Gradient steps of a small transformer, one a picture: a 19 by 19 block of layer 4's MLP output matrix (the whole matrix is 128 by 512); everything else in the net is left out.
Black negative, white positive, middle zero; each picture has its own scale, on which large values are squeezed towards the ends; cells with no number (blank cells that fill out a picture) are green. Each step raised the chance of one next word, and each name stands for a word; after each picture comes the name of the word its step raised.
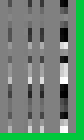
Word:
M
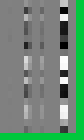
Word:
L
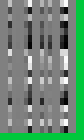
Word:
L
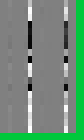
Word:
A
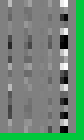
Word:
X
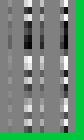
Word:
L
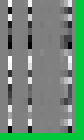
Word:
L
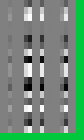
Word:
A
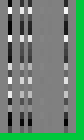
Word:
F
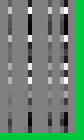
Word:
F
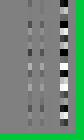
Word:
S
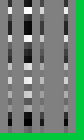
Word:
F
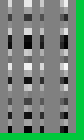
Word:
X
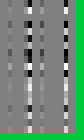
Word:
S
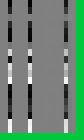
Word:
M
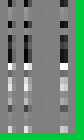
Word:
S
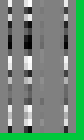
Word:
L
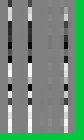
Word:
A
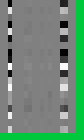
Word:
S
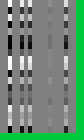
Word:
L
